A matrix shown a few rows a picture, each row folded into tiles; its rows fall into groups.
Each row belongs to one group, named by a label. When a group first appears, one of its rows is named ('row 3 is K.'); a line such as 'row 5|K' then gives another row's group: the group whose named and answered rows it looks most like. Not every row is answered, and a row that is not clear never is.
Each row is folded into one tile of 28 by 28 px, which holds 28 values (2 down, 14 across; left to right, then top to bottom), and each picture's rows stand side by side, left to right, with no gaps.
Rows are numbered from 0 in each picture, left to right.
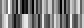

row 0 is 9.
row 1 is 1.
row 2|1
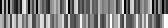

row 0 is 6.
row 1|6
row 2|9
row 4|9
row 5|9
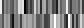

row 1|1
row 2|9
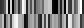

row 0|6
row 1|1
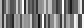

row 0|1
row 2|6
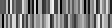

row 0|6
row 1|6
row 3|6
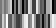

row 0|9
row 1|9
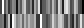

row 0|6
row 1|9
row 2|9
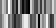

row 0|9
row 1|6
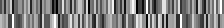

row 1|1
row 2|6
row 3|9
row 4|1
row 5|6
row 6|9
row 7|6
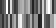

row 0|6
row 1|1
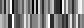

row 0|9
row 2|6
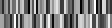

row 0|1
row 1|6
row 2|9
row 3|9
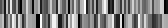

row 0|6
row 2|6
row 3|1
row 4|6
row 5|1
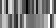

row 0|9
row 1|6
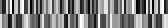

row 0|1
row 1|1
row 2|9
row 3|1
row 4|1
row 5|1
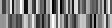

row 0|1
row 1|9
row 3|6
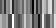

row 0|9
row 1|1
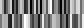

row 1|1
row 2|1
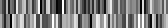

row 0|6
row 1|9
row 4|1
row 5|9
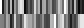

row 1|1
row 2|9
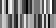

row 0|9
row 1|1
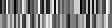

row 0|6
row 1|6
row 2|1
